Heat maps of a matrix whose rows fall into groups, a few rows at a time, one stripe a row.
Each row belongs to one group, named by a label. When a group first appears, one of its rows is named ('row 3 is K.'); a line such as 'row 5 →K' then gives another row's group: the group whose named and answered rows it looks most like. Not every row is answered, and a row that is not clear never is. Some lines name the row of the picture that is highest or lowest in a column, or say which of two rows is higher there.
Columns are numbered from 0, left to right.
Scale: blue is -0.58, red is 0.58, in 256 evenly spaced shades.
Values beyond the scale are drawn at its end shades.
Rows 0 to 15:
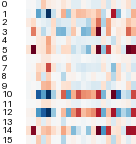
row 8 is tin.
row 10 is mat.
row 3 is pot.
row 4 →tin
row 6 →tin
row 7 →tin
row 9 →tin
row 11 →tin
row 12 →mat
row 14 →pot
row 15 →tin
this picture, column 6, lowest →3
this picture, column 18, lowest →10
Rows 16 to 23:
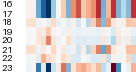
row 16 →mat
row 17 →mat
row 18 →pot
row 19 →tin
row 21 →pot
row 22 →tin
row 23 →mat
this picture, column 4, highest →20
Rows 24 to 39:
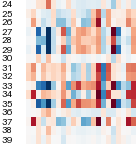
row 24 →tin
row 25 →pot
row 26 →pot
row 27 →mat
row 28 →mat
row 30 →tin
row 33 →mat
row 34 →pot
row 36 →tin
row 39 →tin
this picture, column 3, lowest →33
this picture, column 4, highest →24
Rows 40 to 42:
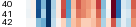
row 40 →mat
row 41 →mat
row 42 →mat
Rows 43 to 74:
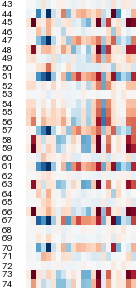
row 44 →mat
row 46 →tin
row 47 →mat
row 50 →tin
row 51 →mat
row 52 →pot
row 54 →pot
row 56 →pot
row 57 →mat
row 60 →tin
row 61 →mat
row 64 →tin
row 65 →tin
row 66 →pot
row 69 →tin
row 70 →mat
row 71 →tin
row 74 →pot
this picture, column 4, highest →50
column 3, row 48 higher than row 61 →Yes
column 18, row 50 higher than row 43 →Yes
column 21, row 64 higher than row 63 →No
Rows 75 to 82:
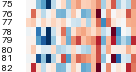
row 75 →mat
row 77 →pot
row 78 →mat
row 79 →mat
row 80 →pot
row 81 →mat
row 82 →pot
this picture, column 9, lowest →77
